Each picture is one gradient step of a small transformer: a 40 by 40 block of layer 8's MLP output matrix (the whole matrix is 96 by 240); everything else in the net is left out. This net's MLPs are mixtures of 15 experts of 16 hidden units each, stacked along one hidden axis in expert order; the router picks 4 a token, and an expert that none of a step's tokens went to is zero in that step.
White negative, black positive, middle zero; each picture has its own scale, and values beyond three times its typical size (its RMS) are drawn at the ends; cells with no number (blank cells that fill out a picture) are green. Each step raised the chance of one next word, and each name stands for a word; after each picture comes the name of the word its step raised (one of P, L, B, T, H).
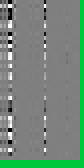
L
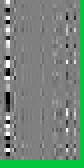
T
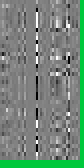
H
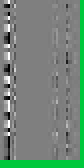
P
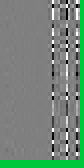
L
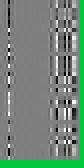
H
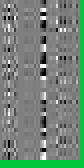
H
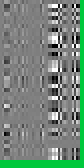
P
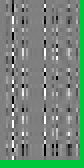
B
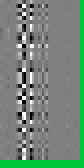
P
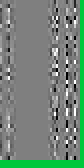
T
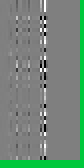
B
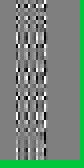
P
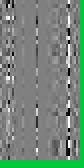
B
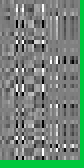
B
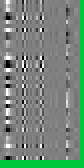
B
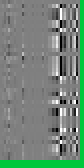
H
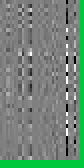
H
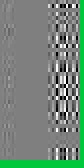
P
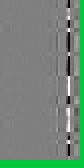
H
